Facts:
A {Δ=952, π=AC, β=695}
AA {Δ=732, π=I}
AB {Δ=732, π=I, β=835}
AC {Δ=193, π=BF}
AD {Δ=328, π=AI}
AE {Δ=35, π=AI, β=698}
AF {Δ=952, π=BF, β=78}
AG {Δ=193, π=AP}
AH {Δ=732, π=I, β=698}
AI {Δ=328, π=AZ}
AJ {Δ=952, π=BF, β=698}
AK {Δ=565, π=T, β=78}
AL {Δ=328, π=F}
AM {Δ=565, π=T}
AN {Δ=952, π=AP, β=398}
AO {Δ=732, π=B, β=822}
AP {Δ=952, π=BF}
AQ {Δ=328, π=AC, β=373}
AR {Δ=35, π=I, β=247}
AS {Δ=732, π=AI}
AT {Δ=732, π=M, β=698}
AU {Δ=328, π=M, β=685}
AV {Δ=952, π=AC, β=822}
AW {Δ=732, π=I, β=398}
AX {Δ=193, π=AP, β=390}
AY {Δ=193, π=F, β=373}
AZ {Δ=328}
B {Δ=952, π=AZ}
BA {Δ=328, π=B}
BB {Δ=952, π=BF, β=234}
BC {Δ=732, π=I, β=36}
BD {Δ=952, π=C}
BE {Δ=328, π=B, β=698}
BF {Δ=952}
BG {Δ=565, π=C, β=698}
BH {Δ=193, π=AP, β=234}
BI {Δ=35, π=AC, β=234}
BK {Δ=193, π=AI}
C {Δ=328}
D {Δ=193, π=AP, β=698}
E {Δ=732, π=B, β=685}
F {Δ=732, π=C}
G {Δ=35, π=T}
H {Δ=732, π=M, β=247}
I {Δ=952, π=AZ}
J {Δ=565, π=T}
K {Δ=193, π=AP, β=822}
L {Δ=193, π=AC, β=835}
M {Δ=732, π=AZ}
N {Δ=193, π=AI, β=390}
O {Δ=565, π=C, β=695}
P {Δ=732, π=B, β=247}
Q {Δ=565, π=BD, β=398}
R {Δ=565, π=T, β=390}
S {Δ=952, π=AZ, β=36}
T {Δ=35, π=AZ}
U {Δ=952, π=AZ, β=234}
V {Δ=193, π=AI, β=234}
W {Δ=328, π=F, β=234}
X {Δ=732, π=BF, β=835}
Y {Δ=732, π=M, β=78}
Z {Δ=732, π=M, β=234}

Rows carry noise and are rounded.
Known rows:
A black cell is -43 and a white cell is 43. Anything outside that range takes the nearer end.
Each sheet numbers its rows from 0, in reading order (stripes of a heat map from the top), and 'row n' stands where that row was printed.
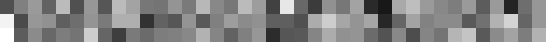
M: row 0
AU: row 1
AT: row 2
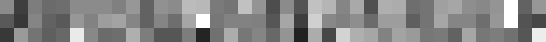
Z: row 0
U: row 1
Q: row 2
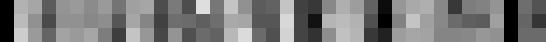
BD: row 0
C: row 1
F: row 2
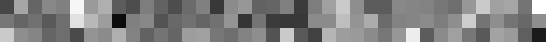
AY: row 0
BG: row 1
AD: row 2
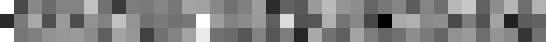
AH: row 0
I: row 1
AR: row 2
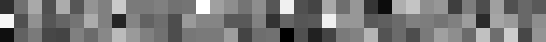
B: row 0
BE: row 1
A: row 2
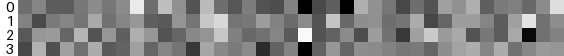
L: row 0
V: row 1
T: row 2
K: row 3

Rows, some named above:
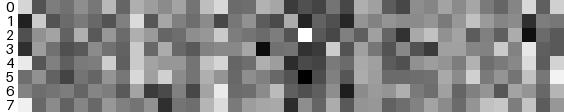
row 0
AB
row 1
AG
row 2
T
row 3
AF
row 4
AB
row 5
X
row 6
N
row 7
BC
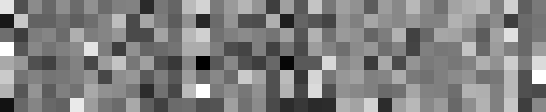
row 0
BC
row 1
AG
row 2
V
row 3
AE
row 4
AQ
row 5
AW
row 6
S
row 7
O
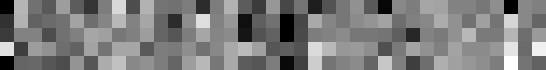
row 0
AC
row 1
AV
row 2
AJ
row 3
E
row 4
BB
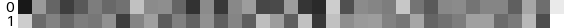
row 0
AN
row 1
AW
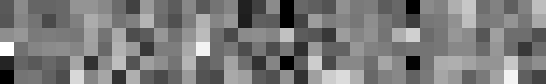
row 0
D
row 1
AJ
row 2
BK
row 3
AR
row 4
BH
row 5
W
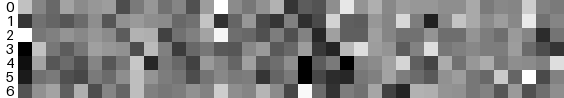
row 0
AO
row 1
BI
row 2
AR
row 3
AL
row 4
AX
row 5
A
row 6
M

